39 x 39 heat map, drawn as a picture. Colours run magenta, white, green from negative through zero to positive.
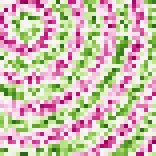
The top left is the ninth with the lowest average. No row or column stands out. The halves do not mirror each other. Overall the values sit about 50% of the way up the scale. Concentric rings centre on the top left.
